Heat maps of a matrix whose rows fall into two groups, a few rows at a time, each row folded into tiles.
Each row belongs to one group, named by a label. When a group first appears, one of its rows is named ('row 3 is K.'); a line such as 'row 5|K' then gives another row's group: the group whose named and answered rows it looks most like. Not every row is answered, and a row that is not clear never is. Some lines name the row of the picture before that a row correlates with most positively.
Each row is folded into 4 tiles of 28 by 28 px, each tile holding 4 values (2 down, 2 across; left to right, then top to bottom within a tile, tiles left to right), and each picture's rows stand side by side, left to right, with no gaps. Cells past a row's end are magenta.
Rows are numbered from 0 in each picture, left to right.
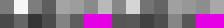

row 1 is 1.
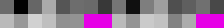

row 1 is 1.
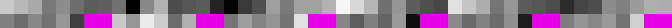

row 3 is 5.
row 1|1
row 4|5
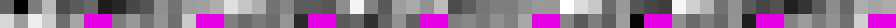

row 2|5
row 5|5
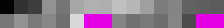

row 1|5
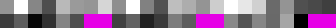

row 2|5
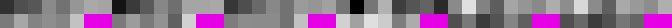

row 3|1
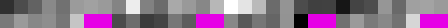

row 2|5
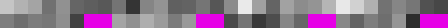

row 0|5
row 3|5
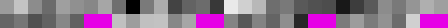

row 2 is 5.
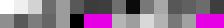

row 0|5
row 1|1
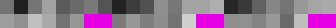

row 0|1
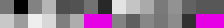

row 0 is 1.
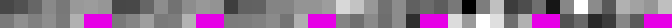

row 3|5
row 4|1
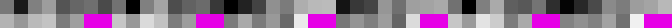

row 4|1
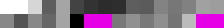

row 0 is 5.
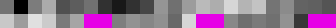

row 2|5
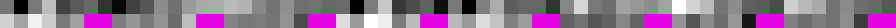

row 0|1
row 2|5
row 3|1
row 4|1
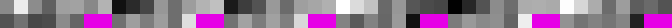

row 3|5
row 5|5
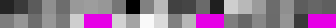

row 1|1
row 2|5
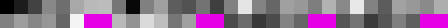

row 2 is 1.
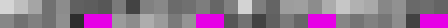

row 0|5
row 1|1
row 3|5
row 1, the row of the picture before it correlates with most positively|1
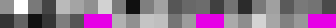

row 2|1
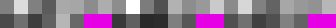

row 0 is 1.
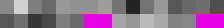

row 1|1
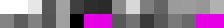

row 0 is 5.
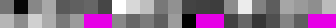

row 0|1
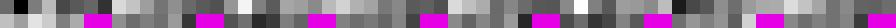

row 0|1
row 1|5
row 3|5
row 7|5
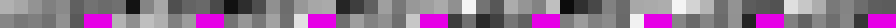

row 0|5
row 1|1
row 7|5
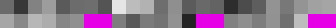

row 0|1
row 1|5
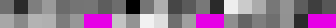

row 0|1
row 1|1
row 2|5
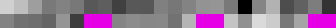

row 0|5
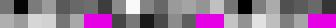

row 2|1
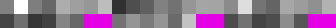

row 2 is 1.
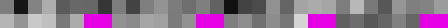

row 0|1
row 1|1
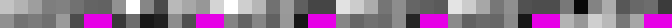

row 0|5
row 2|5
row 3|5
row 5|1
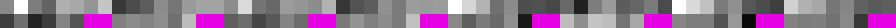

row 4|5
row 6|5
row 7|5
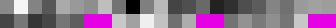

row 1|1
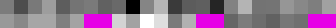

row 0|1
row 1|1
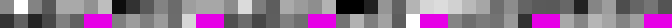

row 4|5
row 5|1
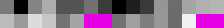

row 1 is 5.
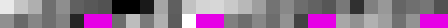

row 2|5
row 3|1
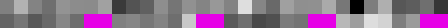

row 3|1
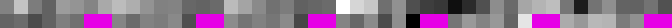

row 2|5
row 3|5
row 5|1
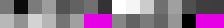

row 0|1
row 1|5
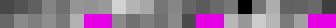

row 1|5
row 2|1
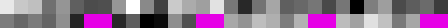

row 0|5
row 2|1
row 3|1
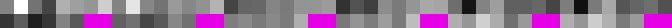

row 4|1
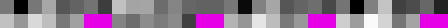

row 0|1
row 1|5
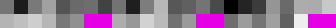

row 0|1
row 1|1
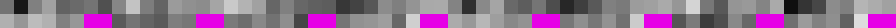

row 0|1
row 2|5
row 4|1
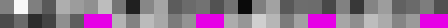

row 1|1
